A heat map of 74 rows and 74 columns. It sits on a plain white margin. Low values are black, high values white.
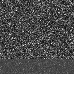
Seam: horizontal, 80% of the way down, the bottom part calmer. Stripes: none. Slope: none. Grain: fine. Average level on the scale: 30%. Histogram: skewed, a long tail of high values.
